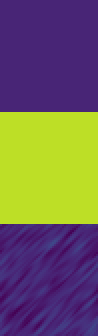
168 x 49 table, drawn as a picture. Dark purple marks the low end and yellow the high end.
The table splits into 3 rows of 1 panel. Panel 1,1: very low, flat. Panel 2,1: very high, flat. Panel 3,1: very low, slanting up to the right, faint in contrast.
